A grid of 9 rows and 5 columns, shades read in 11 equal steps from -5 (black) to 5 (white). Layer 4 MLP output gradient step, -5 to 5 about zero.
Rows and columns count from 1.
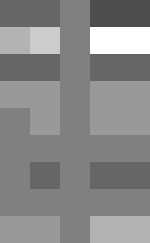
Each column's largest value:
2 3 0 5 5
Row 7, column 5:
-1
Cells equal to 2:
3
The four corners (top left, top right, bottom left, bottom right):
-1 -2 1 2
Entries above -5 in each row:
5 5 5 5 5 5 5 5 5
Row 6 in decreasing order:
0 0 0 0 0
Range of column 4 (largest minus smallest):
7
